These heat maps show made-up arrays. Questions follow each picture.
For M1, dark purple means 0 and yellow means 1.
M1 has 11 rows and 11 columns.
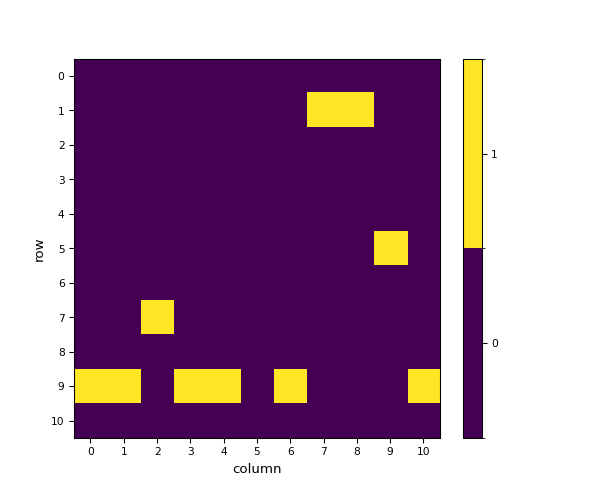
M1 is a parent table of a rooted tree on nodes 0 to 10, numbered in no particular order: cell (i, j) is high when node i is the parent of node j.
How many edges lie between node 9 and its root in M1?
1
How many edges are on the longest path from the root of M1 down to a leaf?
4
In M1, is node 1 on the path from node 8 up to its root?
yes
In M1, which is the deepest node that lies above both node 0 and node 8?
9
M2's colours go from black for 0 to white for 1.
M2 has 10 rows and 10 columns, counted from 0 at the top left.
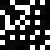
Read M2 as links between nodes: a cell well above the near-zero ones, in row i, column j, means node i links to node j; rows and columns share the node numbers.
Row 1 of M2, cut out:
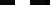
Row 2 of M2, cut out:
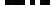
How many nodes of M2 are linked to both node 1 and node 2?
1
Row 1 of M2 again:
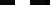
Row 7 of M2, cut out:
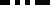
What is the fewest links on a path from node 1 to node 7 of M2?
2
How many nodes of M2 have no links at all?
0
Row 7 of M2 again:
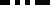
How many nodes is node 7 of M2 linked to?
3
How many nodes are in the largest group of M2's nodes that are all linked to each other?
3
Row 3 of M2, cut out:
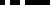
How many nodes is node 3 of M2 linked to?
2
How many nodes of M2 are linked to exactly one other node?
0
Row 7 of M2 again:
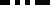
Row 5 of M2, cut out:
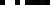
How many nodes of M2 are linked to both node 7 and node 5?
2
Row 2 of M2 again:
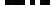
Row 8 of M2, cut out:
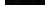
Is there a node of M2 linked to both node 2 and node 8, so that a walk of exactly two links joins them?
yes
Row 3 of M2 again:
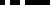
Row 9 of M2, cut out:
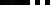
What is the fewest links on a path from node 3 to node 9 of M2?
4
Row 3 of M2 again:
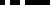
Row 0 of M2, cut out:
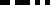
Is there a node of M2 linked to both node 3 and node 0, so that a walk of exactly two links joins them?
no
